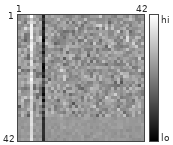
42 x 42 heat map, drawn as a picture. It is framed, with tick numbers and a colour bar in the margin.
Slope: none. Seam: horizontal, 80% of the way down, the bottom part calmer. Odd lines: columns 5 and 9. Histogram: skewed, a long tail of low values.
